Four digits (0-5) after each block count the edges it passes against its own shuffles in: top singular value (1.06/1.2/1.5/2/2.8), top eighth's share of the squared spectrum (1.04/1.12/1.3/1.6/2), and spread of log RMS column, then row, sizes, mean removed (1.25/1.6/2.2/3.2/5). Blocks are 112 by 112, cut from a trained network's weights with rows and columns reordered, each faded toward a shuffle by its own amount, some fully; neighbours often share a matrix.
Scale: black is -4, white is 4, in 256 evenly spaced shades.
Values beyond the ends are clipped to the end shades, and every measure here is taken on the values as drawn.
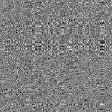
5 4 2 3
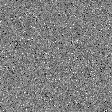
2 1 0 0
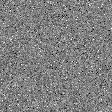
2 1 0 0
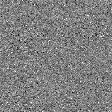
3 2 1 1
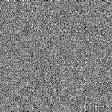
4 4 2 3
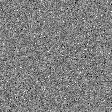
1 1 0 0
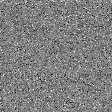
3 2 0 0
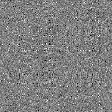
4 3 2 2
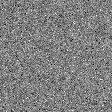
0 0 0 0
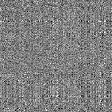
4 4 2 3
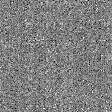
3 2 0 1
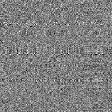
4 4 2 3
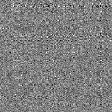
4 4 2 3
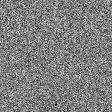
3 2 0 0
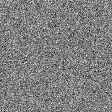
0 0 0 0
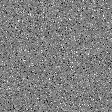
0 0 0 0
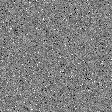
2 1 0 0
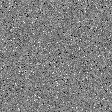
0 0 0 0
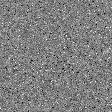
2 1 0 0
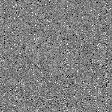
3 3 2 1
